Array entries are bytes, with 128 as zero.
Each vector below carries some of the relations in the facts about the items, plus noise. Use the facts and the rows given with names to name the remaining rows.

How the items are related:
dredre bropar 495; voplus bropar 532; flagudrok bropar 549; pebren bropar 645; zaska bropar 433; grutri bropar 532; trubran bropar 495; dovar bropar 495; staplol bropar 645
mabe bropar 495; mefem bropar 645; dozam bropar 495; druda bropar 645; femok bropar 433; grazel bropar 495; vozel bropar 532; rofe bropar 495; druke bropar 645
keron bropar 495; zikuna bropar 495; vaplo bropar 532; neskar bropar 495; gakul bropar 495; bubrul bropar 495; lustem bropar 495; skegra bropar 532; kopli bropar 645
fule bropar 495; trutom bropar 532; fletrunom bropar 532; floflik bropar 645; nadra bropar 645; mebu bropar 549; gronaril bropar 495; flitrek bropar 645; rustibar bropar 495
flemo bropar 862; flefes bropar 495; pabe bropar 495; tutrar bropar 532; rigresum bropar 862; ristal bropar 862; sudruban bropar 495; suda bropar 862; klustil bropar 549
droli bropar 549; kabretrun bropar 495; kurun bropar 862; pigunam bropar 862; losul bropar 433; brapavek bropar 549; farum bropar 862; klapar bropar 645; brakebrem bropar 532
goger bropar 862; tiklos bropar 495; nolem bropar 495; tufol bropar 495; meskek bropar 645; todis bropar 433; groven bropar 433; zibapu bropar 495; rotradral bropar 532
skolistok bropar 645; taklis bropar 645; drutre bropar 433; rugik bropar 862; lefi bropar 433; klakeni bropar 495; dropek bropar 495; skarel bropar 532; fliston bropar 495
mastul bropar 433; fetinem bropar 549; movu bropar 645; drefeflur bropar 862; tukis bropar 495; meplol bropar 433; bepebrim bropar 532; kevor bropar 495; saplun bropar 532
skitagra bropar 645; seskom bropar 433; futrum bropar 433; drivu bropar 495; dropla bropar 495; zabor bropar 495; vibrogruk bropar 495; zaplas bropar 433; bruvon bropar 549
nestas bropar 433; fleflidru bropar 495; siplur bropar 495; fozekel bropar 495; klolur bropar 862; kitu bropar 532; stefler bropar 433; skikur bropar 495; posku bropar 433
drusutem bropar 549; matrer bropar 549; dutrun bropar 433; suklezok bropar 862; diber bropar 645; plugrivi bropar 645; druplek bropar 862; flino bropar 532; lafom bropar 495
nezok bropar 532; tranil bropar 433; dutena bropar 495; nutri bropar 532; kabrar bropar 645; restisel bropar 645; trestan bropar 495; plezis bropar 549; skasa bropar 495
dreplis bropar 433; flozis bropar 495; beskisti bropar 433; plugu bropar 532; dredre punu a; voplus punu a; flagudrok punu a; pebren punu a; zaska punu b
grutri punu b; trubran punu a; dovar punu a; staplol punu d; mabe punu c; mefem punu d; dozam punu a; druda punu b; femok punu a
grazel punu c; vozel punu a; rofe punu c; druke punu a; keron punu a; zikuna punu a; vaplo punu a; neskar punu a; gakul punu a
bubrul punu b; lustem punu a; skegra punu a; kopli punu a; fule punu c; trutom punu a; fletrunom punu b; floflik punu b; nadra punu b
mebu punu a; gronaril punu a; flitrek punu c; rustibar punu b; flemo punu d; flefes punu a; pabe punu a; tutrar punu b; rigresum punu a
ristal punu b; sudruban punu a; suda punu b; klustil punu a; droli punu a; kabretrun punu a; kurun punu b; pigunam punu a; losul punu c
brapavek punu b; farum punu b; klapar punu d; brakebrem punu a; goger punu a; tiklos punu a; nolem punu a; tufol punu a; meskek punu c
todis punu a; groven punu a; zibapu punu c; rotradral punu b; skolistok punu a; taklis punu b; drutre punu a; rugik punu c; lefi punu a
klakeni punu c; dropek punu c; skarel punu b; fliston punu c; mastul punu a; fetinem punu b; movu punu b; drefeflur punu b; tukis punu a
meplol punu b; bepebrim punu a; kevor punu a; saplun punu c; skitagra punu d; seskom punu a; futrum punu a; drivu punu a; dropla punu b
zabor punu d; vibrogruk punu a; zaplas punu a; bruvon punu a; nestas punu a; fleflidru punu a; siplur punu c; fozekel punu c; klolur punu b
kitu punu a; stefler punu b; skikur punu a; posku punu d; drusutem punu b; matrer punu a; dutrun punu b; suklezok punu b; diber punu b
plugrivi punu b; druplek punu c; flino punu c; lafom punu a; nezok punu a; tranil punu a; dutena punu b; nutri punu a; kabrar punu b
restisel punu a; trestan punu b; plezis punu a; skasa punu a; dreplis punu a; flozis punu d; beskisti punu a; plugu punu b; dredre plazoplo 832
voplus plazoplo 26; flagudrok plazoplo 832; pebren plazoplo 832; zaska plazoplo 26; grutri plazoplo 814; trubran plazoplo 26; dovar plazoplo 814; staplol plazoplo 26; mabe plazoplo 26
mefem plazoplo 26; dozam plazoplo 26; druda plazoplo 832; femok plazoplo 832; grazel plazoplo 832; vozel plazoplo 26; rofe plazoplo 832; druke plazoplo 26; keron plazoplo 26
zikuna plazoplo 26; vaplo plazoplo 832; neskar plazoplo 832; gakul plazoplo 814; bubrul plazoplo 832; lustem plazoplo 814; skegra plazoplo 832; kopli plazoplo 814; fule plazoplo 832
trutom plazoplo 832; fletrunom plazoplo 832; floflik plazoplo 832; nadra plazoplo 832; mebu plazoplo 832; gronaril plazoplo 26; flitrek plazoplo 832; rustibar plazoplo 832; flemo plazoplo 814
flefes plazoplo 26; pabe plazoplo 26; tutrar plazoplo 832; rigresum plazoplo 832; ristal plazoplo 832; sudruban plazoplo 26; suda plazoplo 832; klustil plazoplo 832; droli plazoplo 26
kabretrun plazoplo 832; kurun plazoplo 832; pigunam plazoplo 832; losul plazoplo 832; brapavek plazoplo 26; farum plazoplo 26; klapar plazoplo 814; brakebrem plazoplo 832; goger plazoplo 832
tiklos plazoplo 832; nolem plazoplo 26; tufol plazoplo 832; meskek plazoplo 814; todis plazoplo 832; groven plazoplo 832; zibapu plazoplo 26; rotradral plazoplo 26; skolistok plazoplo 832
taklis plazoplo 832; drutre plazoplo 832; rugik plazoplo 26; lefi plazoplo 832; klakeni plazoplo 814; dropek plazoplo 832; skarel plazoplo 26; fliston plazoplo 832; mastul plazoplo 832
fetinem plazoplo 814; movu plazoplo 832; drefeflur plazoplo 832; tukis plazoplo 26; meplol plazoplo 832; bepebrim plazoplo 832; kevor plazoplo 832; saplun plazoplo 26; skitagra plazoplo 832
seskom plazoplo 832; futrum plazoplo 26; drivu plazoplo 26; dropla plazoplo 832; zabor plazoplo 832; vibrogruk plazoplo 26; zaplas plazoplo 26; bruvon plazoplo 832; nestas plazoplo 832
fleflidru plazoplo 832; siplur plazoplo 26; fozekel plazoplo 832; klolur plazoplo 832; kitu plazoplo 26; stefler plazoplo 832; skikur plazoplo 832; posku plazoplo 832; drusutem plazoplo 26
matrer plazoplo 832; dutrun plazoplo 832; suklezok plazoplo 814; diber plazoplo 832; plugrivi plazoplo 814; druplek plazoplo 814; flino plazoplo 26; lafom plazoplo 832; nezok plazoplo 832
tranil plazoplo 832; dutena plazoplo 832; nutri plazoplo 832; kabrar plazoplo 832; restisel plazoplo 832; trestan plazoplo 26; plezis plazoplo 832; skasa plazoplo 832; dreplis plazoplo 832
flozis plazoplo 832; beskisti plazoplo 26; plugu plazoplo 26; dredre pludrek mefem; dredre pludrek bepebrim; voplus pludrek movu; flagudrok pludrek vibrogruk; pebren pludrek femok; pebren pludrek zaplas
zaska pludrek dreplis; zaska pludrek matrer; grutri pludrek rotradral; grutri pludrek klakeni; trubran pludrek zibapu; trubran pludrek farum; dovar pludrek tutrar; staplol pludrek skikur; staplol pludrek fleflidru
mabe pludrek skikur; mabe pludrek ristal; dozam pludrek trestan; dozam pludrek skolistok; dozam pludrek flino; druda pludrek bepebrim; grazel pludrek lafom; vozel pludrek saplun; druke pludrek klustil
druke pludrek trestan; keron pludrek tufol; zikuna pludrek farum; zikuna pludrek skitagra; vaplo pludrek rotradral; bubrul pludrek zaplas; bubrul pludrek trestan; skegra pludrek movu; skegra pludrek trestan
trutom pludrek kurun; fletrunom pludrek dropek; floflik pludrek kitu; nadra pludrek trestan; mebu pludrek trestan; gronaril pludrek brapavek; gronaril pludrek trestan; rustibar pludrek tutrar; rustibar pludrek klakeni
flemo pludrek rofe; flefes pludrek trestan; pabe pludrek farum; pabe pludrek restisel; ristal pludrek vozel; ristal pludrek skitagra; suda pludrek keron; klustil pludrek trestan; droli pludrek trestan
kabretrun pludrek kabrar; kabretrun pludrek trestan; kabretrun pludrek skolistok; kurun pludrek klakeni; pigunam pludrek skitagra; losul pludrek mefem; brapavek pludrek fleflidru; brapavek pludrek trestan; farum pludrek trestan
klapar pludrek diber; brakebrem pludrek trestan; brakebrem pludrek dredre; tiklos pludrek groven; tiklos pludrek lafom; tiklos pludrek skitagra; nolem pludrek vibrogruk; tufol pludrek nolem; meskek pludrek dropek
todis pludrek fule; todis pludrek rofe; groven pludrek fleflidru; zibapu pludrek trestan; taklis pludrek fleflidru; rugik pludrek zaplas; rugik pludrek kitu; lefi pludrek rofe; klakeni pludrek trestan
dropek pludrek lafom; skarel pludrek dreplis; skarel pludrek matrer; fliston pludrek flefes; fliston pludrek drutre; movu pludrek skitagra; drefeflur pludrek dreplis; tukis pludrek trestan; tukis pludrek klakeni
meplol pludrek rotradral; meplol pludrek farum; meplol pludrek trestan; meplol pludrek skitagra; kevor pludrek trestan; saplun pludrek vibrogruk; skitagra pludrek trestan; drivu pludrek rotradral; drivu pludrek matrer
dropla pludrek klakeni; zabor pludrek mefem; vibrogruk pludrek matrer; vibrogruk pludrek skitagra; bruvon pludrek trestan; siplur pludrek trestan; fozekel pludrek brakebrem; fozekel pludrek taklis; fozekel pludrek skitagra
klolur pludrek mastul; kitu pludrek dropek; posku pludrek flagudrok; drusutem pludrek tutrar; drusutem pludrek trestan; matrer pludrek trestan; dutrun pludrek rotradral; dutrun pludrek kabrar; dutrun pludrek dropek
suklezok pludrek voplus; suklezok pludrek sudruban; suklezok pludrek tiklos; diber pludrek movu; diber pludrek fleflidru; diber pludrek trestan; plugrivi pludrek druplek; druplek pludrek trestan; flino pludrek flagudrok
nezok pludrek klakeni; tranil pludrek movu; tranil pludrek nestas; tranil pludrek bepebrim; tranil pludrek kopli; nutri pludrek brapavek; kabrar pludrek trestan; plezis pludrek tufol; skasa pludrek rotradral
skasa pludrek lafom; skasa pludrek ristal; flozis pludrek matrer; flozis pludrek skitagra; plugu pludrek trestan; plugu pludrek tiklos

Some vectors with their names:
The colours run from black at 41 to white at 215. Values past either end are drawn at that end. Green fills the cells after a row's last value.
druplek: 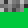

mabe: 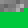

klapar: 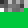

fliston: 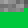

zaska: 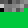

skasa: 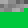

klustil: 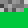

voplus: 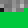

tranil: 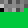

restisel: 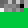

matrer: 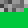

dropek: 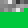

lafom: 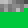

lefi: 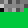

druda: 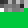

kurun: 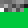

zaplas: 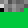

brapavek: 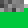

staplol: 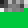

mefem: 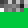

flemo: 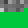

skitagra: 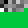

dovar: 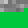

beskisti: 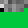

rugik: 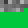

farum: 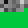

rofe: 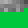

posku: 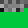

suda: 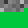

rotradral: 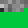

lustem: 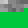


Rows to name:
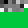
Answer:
movu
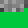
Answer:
trutom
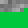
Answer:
drivu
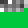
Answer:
meskek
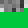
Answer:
fetinem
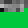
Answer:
meplol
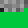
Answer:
nutri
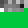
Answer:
pebren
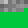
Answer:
dredre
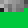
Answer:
bepebrim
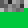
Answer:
flagudrok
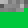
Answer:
kabretrun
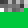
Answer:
plugrivi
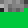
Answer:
tutrar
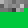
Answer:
trestan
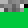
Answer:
klakeni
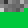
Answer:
suklezok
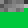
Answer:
flozis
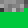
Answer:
vaplo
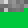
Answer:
fleflidru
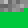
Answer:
keron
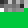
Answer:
floflik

